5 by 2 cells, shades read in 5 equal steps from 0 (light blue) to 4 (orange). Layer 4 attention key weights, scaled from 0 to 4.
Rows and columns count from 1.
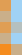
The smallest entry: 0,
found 3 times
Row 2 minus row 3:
-1 -1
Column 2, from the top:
0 0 1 0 2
